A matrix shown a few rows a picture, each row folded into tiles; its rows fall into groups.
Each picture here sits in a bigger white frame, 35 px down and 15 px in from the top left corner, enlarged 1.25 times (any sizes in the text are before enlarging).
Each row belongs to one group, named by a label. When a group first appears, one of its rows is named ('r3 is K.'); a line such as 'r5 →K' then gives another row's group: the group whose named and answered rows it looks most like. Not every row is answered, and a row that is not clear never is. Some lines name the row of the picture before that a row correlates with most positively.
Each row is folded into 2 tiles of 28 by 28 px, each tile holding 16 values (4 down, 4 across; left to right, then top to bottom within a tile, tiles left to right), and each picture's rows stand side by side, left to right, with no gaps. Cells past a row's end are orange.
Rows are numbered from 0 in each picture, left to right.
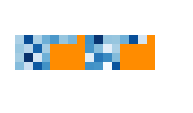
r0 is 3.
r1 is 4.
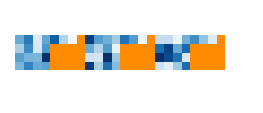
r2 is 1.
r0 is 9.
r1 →4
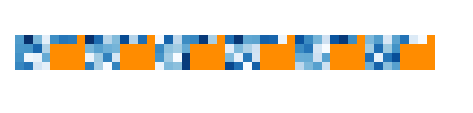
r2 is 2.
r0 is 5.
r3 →4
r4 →5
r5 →9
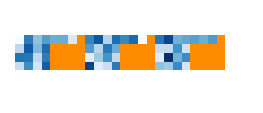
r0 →2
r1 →4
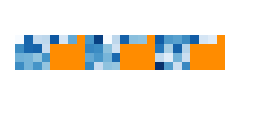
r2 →4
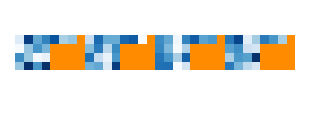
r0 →2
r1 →2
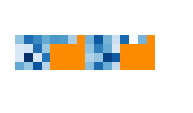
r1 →9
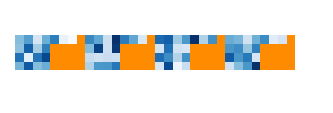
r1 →2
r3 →1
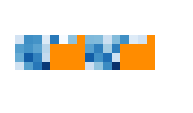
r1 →1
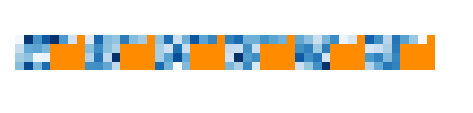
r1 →9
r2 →4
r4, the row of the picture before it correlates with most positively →1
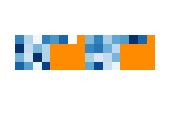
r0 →4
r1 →5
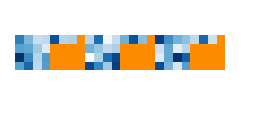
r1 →4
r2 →4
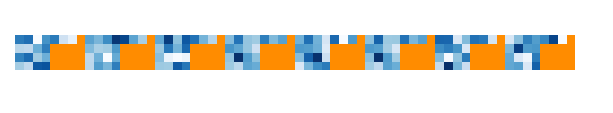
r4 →1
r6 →5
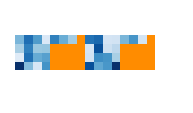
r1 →4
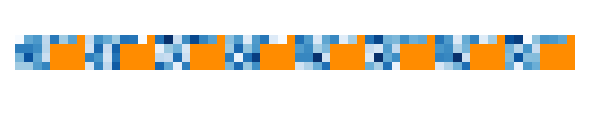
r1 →2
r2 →4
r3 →9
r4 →1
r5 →3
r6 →1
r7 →3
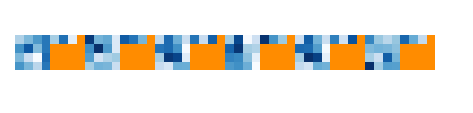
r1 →5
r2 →1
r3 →5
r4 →1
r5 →4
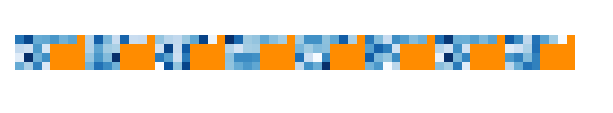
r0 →3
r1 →9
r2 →2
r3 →3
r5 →5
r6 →3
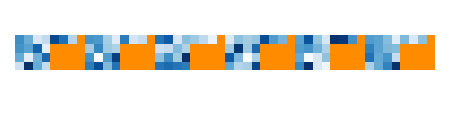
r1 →9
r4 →5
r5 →1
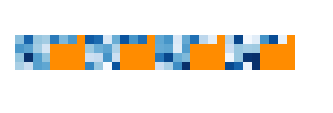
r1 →4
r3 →4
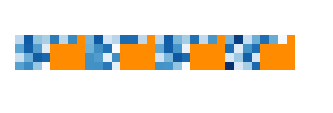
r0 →9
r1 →5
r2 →9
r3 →4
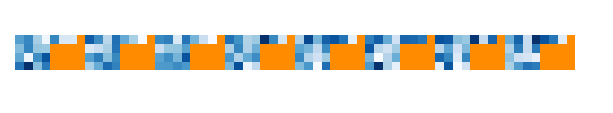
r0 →9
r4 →2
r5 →5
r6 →5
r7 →2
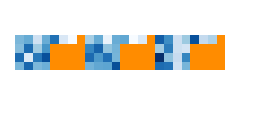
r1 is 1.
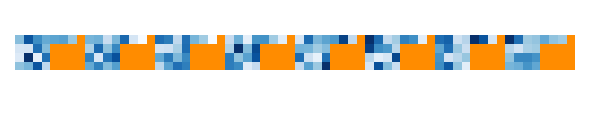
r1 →9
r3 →9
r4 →2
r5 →5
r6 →5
